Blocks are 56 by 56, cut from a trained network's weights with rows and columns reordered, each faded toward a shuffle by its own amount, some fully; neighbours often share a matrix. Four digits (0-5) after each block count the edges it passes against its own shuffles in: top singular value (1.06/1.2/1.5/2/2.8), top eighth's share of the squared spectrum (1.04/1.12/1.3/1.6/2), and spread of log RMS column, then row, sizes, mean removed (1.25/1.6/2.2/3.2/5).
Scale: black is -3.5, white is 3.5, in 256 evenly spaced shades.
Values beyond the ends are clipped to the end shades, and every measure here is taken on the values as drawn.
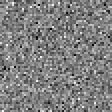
0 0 0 0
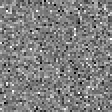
0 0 0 0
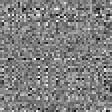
4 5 2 3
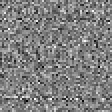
3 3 0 2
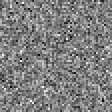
0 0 0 0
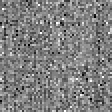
2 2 1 1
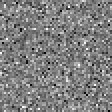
0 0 0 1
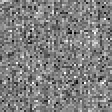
2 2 0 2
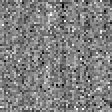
2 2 0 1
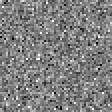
0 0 0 0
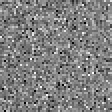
0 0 0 0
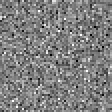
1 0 0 0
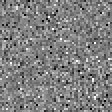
0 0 0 0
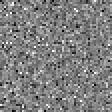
0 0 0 0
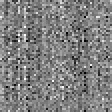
3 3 2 2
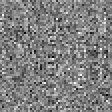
3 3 1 2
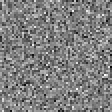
0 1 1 0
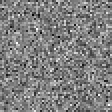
2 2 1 1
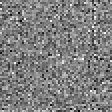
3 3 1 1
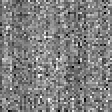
3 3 1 2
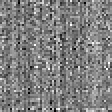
3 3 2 2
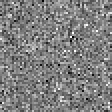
1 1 0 0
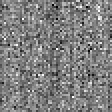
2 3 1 2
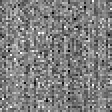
3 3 1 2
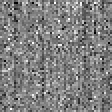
3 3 1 1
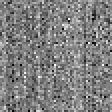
3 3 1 2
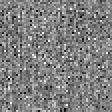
2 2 1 1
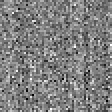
2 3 1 1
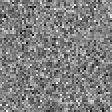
0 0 0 0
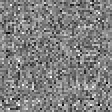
3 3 2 2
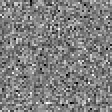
2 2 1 1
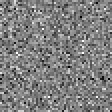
3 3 0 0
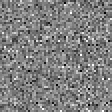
2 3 0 1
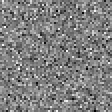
2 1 0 0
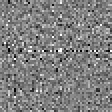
3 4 2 2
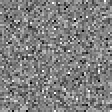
1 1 0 0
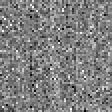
2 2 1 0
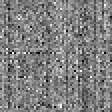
3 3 1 2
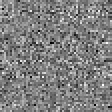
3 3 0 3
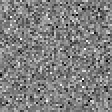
1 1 0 0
